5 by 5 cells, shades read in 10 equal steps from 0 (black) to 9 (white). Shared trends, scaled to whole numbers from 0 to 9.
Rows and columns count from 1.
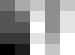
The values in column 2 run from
1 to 6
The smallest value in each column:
0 1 7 5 7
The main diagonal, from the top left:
4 4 9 6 9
